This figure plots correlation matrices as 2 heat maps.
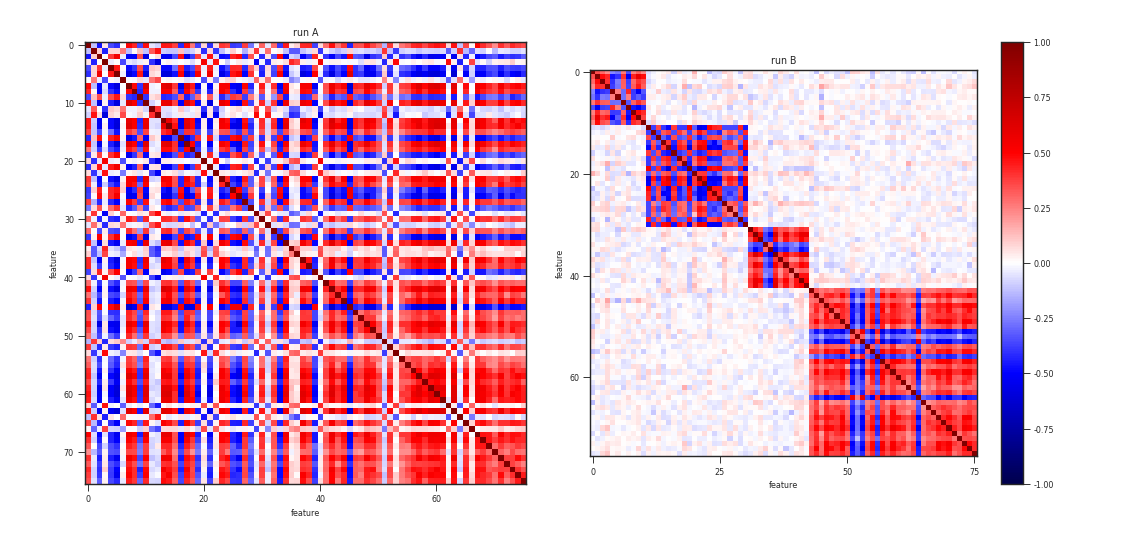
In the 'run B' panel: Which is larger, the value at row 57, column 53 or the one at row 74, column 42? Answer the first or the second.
the second
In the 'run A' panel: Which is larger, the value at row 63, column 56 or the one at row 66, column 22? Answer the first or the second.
the first
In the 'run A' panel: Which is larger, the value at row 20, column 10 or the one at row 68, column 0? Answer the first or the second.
the second
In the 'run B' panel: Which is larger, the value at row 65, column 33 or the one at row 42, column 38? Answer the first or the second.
the second
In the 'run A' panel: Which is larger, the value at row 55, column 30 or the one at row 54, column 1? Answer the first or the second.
the first
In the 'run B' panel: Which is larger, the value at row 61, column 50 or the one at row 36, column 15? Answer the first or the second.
the first
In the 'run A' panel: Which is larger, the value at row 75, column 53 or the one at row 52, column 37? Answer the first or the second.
the second
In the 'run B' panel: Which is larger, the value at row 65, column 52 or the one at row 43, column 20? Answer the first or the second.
the second
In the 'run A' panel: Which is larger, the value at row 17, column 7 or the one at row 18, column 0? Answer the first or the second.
the first
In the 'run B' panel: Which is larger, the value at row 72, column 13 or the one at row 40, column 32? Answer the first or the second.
the second
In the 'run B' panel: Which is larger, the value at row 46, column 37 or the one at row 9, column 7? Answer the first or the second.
the first
